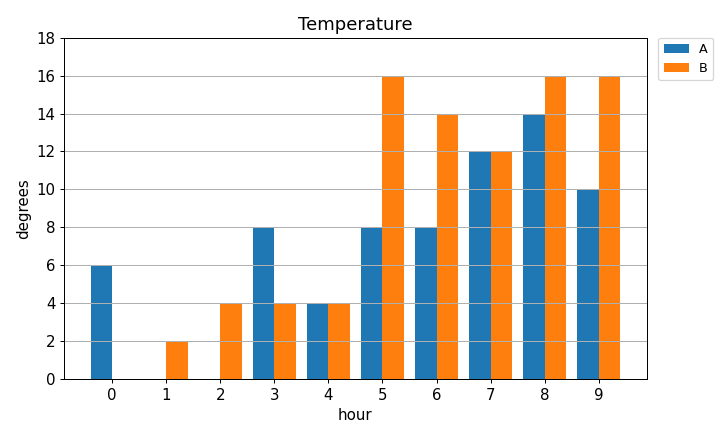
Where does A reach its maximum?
8
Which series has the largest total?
B
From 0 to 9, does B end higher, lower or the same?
higher
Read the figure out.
Title: Temperature
x-axis: hour, ticks 0 1 2 3 4 5 6 7 8 9
y-axis: degrees, ticks 0 2 4 6 8 10 12 14 16 18
Legend: A, B
Values:
A: 6 0 0 8 4 8 8 12 14 10
B: 0 2 4 4 4 16 14 12 16 16
